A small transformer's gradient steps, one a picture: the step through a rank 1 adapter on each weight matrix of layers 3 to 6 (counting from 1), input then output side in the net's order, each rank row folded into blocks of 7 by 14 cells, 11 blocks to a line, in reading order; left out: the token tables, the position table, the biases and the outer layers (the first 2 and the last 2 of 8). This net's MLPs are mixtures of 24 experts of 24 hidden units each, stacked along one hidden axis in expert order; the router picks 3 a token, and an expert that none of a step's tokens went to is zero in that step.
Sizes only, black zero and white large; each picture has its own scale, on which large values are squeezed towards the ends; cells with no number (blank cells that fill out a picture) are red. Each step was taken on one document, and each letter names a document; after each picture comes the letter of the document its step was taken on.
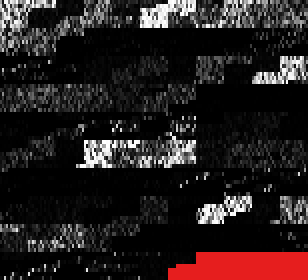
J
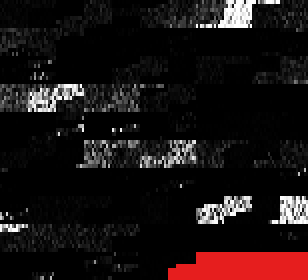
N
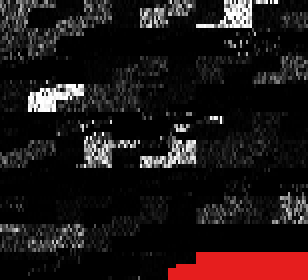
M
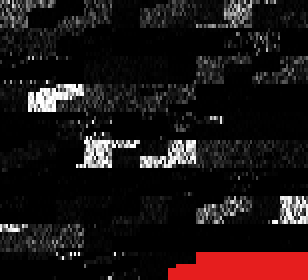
M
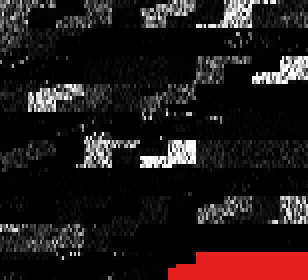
M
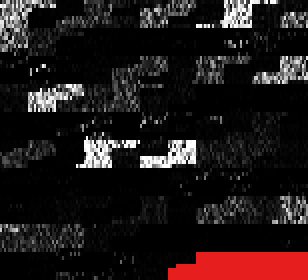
M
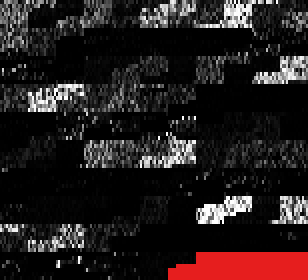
J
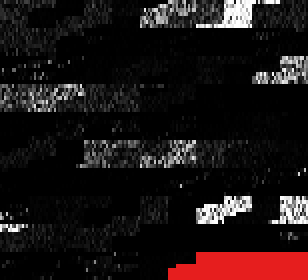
N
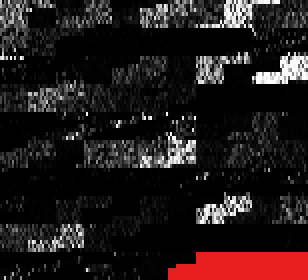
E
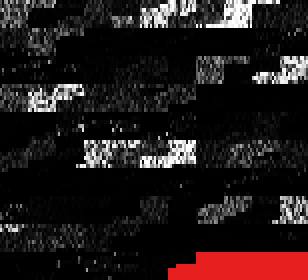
N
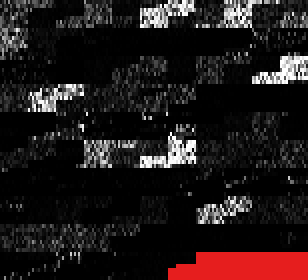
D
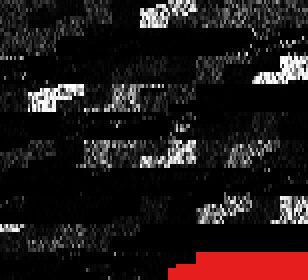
E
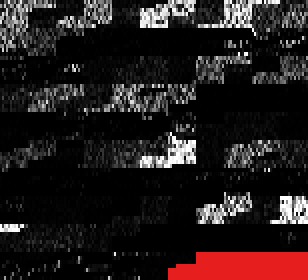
D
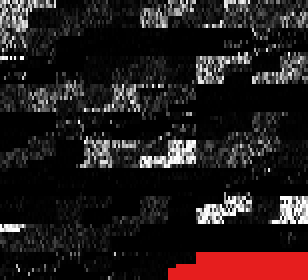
D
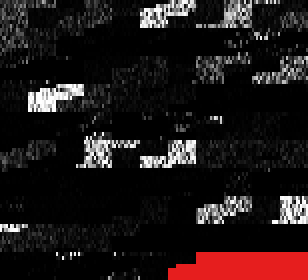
M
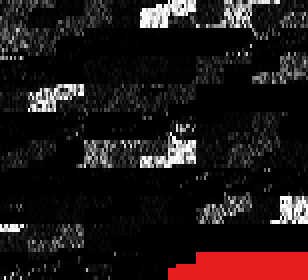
E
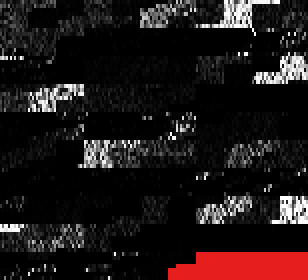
E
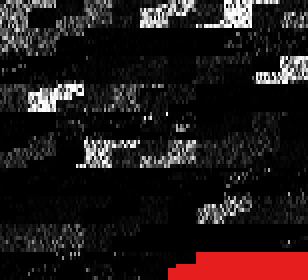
D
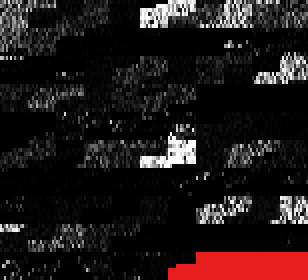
D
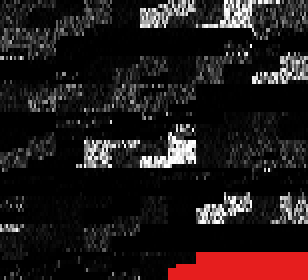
D
